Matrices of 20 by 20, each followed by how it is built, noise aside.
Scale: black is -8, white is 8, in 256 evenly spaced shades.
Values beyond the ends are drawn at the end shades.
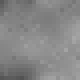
smooth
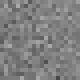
noise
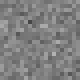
noise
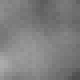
smooth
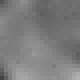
smooth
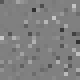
sparse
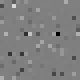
sparse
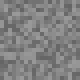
noise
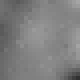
smooth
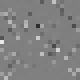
sparse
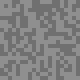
noise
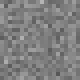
noise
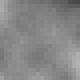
smooth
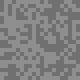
noise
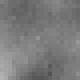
smooth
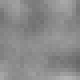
smooth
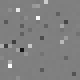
sparse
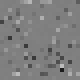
sparse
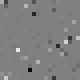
sparse
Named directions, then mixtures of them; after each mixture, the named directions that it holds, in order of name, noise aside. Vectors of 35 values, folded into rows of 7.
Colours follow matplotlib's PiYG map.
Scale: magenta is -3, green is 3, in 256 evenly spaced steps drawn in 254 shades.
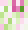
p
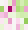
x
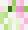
x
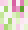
p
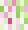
x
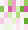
p, x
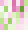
p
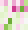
p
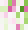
p, x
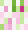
p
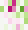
p, x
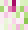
p, x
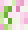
p, x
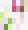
p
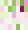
p, x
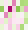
x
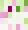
x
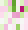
p, x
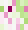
x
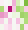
x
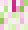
p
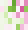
p, x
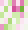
p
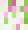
p, x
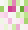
p, x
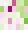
x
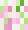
p, x
